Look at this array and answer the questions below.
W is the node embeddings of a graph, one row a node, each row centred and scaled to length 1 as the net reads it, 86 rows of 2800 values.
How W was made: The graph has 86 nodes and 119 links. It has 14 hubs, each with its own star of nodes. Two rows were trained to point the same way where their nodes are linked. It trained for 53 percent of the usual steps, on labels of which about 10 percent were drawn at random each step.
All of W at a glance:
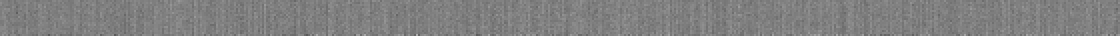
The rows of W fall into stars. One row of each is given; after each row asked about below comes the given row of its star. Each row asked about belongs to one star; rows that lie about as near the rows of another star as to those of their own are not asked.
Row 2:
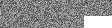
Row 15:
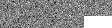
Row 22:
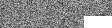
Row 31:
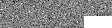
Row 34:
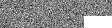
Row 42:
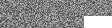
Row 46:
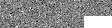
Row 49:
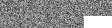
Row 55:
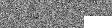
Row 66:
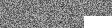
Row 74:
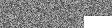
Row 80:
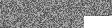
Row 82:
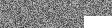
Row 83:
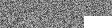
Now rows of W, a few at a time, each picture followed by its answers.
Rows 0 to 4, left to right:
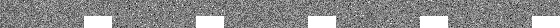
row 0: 66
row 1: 49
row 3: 55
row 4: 74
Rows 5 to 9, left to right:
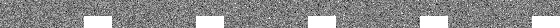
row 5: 80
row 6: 2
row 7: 22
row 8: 15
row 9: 82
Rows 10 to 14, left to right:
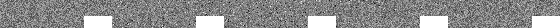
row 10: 55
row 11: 55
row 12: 80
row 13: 22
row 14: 74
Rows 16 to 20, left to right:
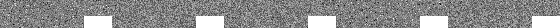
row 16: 15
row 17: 31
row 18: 66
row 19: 42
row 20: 80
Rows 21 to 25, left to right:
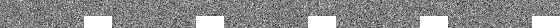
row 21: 82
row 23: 31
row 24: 82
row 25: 46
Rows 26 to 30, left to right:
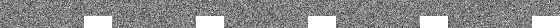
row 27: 55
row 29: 46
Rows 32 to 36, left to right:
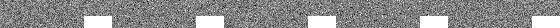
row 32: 82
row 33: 46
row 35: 42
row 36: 42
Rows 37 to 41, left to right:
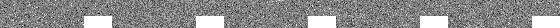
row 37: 31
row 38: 42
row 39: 83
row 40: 46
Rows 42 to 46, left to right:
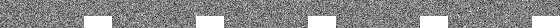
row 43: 34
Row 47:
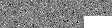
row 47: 83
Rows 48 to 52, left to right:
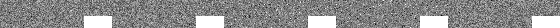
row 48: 49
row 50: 15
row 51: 66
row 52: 22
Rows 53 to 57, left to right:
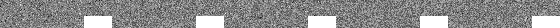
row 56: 31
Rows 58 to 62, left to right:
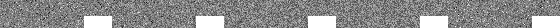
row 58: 82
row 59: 46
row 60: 83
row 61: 22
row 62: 83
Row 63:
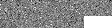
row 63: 42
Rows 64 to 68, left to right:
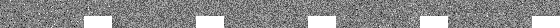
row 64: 31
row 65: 34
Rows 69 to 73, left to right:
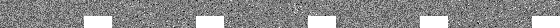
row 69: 49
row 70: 15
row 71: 22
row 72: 34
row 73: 42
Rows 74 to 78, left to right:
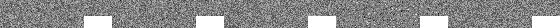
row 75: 34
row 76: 66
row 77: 15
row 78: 15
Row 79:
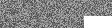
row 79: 46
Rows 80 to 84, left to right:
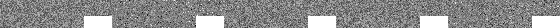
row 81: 55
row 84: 82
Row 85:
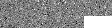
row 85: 66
